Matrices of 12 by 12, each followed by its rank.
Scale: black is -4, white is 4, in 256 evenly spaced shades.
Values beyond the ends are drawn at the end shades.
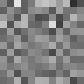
two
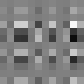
one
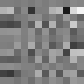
two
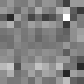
two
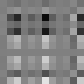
one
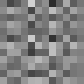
two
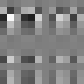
one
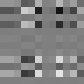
one
